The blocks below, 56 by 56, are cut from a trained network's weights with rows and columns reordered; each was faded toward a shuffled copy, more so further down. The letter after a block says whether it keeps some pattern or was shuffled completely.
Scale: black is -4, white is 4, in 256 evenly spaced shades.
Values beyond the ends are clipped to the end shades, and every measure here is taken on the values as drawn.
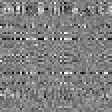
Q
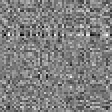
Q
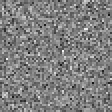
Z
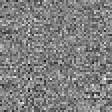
Q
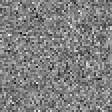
Z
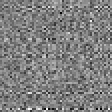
Q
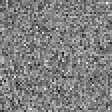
Z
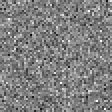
Z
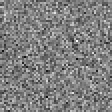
Z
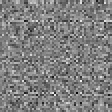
Q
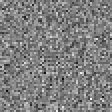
Q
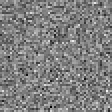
Q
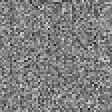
Q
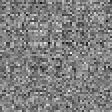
Q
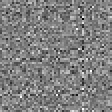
Q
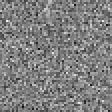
Z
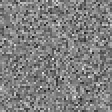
Z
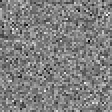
Z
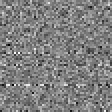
Q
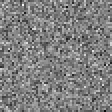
Z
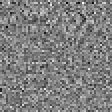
Q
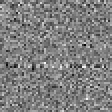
Q
